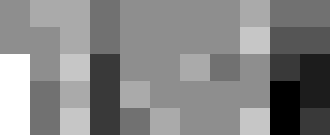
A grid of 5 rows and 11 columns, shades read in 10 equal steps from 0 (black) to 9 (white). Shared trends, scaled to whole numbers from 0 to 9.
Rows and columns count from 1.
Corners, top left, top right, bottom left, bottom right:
5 4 9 2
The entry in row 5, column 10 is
0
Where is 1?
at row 3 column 11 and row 4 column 11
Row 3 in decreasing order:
9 7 6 5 5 5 5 4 2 2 1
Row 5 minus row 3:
0 -1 0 0 -1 1 -1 1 2 -2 1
